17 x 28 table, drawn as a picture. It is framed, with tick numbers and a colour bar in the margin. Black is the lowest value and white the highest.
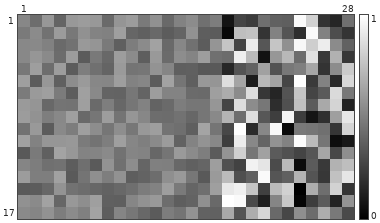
Mirror symmetry: none. Stripes: none. Average level on the scale: 50%. Slope: none. Seam: vertical, 60% of the way across, the left part calmer.
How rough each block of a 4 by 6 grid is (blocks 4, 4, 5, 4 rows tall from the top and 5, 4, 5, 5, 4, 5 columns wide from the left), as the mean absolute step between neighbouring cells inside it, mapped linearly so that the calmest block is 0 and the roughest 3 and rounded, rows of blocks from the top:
000223
100123
000132
000133
